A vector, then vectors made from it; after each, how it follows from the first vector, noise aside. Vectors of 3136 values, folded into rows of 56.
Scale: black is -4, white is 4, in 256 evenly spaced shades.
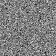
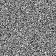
negated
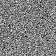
wrapped around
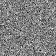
sign-scrambled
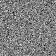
wrapped around
